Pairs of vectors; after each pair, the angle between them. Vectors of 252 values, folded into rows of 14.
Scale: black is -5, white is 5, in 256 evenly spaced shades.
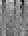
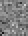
orthogonal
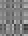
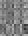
nearly parallel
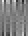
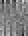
nearly opposite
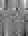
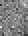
partly aligned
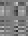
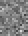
partly aligned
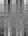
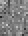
partly aligned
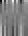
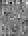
partly aligned
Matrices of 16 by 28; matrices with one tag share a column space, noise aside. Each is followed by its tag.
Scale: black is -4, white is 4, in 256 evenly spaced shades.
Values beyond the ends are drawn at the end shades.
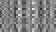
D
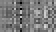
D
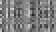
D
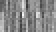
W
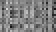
D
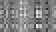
D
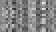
D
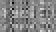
D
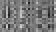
D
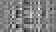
D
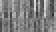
W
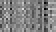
D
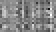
D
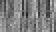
W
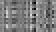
D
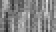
W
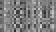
D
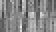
W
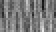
W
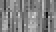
W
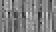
W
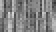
W
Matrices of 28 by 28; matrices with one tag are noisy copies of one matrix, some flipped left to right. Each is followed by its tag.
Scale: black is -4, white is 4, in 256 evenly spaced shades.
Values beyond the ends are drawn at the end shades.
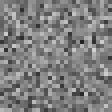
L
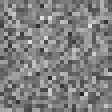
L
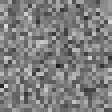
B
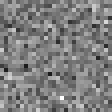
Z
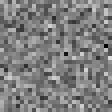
Z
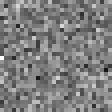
Z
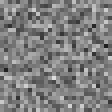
Z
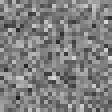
Z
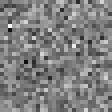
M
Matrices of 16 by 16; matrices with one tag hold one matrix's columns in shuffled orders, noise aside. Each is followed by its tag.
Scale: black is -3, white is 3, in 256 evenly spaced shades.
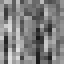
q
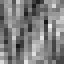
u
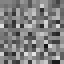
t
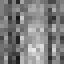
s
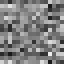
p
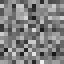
p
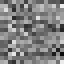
p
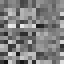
t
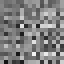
t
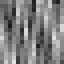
u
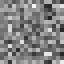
p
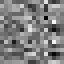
p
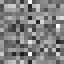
p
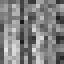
s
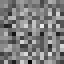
t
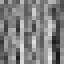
q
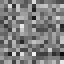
p
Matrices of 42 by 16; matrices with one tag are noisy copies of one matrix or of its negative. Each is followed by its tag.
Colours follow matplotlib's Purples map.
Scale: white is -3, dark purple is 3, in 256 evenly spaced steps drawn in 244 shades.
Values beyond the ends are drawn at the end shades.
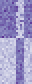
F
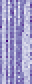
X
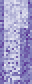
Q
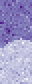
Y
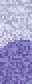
Y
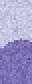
Y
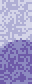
Y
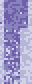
Q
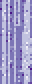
X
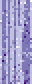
X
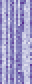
X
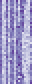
X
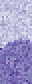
Y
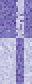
F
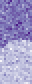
Y
